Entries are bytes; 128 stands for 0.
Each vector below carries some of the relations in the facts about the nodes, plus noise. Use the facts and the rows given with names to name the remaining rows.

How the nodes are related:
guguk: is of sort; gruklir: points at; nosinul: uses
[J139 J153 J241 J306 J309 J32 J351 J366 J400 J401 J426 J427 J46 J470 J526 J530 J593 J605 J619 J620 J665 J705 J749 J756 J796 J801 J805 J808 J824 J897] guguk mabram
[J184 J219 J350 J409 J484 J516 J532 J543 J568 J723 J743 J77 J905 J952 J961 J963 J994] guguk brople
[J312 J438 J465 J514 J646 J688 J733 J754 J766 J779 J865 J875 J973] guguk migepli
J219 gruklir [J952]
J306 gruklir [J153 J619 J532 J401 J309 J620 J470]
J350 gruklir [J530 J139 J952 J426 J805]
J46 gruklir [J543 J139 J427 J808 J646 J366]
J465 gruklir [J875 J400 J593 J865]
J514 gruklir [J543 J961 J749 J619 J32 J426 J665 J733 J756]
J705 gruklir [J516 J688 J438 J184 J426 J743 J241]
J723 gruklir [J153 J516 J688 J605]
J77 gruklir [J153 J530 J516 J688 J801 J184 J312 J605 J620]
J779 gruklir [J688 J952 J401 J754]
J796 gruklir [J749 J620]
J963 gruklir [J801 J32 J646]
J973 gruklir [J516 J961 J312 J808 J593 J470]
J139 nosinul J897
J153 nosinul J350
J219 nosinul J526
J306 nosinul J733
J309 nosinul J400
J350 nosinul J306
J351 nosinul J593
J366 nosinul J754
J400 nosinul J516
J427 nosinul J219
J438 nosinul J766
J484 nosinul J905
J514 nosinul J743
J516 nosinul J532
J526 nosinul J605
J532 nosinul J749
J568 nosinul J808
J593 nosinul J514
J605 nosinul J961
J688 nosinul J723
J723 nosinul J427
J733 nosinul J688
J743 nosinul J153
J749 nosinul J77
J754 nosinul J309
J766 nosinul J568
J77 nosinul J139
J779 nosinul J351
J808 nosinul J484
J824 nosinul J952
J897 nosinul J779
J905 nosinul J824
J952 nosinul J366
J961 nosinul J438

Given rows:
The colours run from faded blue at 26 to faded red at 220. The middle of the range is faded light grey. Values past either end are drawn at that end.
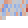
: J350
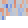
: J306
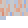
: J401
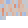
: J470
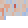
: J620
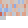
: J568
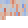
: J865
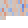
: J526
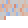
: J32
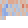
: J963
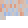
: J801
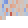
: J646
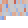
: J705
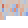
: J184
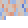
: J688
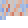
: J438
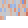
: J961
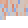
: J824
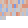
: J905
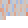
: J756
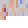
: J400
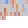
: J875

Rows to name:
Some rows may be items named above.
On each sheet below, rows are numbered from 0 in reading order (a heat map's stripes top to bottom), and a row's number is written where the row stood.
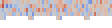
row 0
J723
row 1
J516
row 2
J605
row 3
J646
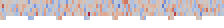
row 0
J184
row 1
J779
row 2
J366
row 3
J766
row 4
J465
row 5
J688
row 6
J593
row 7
J516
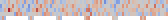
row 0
J754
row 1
J754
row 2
J312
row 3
J400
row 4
J646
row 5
J749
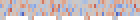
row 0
J532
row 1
J46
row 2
J743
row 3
J139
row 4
J77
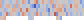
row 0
J427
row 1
J514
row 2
J153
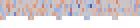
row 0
J952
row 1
J749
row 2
J219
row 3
J973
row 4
J526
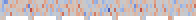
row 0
J646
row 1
J309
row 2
J808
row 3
J733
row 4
J526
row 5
J796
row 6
J543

